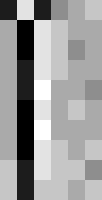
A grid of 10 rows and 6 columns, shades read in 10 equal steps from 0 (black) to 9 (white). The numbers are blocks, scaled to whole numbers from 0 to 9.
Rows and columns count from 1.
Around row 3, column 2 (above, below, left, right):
0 1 6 8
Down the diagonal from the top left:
1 0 8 7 6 6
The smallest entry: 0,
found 5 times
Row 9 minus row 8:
1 1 0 0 1 -2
